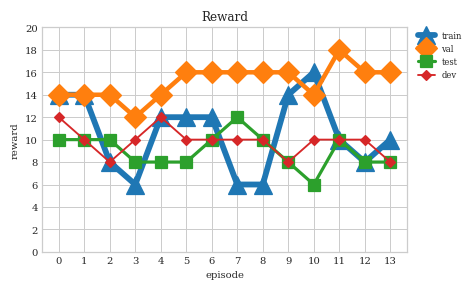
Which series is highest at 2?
val
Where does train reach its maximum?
10
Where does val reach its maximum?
11
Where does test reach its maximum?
7
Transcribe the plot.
Title: Reward
x-axis: episode, ticks 0 1 2 3 4 5 6 7 8 9 10 11 12 13
y-axis: reward, ticks 0 2 4 6 8 10 12 14 16 18 20
Legend: train, val, test, dev
Values:
train: 14 14 8 6 12 12 12 6 6 14 16 10 8 10
val: 14 14 14 12 14 16 16 16 16 16 14 18 16 16
test: 10 10 10 8 8 8 10 12 10 8 6 10 8 8
dev: 12 10 8 10 12 10 10 10 10 8 10 10 10 8
